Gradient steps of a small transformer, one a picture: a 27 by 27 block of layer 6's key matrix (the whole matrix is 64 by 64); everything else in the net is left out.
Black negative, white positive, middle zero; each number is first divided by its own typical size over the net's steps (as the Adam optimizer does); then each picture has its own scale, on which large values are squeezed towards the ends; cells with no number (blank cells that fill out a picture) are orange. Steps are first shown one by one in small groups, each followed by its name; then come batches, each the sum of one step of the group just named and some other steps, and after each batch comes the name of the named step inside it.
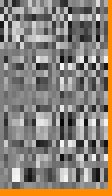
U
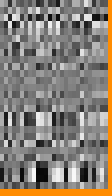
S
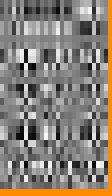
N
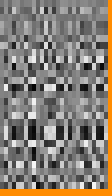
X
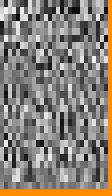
U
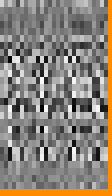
X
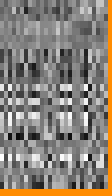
N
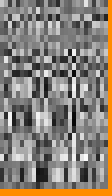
S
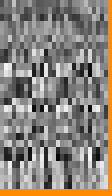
N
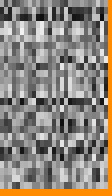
U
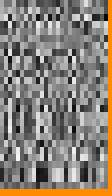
S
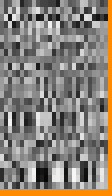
S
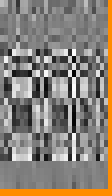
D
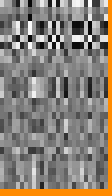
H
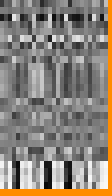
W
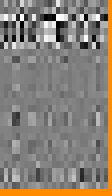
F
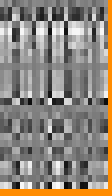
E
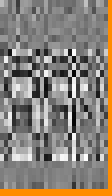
D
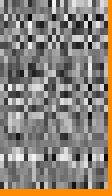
H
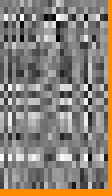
F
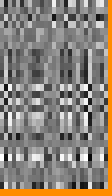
E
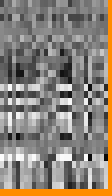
W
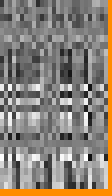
W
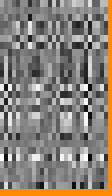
H
